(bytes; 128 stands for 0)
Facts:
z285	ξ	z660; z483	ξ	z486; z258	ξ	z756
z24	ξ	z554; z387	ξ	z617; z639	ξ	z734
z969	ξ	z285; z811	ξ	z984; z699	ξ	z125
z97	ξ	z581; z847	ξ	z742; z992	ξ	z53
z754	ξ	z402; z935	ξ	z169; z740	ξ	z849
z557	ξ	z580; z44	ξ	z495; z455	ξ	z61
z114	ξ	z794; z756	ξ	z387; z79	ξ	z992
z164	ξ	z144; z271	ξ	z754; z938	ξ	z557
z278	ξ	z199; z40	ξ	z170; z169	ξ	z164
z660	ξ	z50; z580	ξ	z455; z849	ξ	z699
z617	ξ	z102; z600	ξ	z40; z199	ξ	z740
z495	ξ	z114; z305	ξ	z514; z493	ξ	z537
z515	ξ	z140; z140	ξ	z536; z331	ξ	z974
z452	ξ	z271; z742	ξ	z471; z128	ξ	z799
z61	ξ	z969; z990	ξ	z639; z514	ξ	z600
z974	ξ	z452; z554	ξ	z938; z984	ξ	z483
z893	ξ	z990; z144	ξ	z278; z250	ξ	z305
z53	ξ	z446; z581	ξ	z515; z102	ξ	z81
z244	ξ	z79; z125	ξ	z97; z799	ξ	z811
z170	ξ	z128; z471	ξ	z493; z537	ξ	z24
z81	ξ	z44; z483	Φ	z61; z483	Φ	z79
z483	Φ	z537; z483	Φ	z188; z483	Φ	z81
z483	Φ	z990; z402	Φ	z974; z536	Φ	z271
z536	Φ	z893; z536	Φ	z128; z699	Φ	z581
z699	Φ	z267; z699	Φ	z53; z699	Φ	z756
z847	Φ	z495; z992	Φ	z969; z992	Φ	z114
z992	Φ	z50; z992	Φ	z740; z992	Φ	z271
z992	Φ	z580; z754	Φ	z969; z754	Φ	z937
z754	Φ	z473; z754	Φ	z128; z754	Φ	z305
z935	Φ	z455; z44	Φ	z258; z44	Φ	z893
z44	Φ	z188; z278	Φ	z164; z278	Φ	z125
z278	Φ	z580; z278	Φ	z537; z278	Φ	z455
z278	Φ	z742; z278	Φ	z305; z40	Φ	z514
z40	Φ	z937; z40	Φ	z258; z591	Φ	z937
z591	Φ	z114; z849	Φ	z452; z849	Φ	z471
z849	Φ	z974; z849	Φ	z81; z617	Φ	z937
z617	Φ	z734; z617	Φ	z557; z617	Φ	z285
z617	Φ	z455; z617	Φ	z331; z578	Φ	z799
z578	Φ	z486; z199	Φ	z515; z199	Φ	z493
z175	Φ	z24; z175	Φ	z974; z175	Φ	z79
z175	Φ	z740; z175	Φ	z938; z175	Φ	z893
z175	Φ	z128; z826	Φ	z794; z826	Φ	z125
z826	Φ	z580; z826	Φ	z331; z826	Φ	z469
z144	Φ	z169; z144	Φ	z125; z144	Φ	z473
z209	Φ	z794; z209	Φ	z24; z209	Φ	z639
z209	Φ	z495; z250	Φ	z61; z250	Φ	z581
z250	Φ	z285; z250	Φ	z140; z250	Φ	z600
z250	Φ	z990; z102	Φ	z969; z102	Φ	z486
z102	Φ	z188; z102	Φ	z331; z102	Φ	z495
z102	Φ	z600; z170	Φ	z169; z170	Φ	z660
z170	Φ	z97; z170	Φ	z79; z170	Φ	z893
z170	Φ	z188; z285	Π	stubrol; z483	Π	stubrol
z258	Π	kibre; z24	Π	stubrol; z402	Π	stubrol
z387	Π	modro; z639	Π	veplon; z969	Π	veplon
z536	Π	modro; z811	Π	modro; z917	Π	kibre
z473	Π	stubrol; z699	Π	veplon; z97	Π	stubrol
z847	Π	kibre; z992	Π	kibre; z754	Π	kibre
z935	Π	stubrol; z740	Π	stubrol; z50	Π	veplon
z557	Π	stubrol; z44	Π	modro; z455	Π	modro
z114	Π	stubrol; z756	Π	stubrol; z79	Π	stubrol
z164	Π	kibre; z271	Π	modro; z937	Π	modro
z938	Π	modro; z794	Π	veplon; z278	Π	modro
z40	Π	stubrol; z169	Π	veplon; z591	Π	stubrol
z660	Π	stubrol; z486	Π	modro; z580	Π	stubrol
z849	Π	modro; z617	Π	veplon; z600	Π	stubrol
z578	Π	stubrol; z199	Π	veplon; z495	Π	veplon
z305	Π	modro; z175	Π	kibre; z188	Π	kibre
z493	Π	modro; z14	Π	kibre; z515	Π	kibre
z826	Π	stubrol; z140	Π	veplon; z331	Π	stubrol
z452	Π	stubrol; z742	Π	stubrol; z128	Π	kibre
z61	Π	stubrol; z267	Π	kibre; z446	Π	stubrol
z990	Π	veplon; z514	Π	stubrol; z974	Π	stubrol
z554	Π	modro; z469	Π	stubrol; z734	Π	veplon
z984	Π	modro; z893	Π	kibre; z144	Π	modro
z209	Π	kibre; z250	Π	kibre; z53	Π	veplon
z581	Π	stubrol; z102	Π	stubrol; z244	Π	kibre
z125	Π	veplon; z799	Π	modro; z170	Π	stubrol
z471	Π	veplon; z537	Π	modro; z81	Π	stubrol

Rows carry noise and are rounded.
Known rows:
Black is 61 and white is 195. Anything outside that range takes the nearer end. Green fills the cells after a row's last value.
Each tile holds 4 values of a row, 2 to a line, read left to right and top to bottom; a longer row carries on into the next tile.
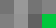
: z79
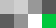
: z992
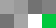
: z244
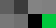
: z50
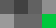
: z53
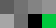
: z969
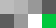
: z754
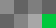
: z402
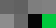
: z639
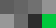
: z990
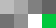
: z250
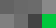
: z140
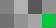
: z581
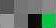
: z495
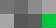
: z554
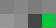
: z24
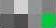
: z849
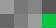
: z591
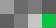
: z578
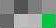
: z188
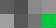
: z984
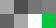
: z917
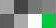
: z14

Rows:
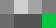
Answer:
z144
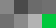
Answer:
z446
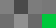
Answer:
z469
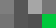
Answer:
z536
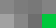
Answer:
z557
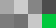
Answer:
z102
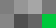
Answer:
z44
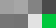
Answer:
z483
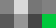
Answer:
z740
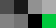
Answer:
z937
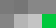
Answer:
z128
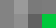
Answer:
z742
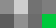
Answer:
z97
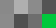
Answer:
z617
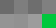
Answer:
z600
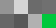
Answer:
z699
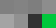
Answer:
z580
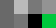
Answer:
z125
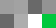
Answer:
z515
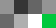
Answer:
z267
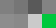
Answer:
z756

